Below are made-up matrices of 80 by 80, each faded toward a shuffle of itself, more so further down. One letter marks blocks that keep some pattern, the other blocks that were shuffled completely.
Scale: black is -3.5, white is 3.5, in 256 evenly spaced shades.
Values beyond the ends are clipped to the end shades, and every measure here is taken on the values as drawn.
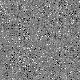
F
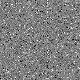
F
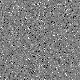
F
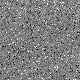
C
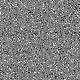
C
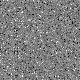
C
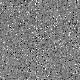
F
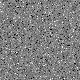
C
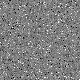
C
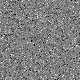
C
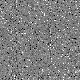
F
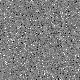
C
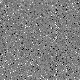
F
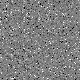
F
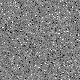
C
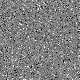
F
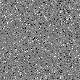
F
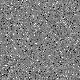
F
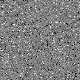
F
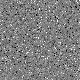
C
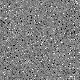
F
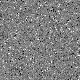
C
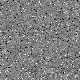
F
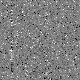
F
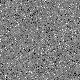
C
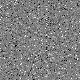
F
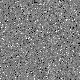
C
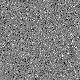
F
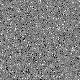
F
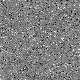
C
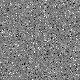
F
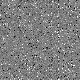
F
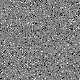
F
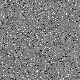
C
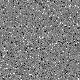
F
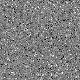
F
